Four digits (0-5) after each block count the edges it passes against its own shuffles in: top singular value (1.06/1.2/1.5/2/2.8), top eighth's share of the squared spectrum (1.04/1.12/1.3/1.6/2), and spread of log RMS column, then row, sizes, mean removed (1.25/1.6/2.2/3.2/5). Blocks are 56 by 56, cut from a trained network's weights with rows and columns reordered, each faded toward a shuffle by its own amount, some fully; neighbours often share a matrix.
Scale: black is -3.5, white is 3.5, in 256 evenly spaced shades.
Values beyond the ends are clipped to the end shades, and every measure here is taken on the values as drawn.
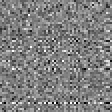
4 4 2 3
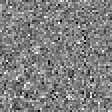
2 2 0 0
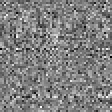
3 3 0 2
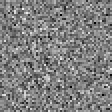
0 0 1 0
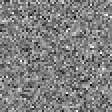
1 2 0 1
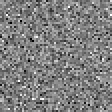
0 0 0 0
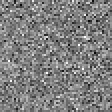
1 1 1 1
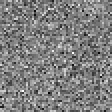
2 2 0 1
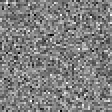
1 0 0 0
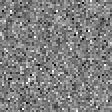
0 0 0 0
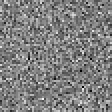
3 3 0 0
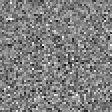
2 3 1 1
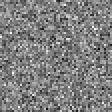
2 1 0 0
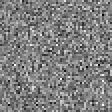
2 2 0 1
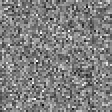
1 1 0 0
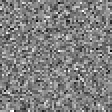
3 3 0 1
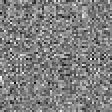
3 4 0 2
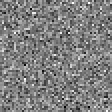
0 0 0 0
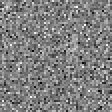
1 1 0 0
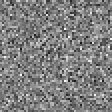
2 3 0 2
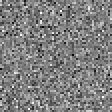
2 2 0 0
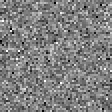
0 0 0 0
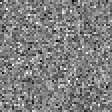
0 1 0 0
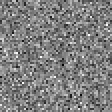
0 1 0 0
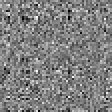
4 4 2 2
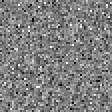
2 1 0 0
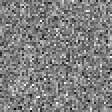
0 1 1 0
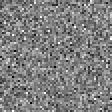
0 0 0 0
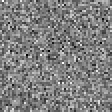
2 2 0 0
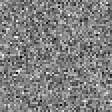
0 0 0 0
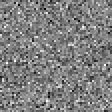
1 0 0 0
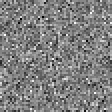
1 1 0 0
